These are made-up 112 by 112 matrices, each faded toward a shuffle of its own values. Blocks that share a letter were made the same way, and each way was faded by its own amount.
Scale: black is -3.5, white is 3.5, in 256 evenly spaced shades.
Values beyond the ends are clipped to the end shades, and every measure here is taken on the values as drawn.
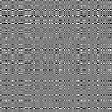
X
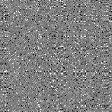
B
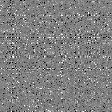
B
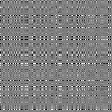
X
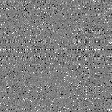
B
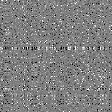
B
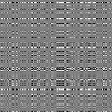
X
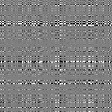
X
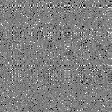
B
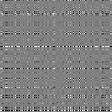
X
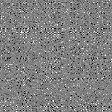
B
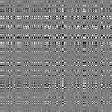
X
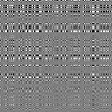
X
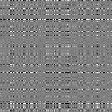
X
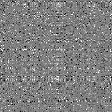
B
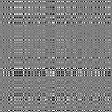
X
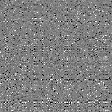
B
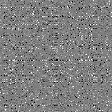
B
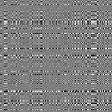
X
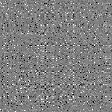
B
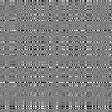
X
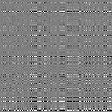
X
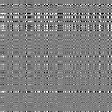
X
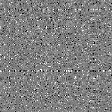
B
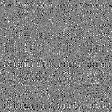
B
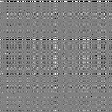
X
